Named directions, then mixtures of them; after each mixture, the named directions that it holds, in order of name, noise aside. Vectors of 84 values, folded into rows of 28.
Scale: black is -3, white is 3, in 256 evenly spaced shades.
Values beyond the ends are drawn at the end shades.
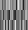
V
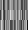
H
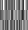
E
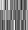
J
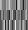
V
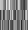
H, J, V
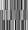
J, V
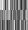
J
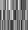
H, J, V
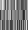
E, H, J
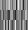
V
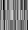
E, H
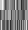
E, H, J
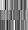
J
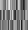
H, J, V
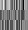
E, J, V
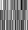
H, J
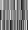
E, H, J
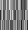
H, J, V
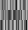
E, H, V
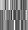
J, V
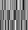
V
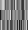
E, H, J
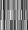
H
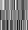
E, H, J
